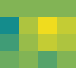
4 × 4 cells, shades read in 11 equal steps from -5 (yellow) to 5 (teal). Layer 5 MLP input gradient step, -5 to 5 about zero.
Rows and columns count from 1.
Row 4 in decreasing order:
2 1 0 0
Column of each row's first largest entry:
1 1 1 3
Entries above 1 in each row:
0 1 1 1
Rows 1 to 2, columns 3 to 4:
0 0 / -5 -3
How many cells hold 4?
0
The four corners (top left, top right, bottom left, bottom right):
0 0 1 0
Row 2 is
5 -2 -5 -3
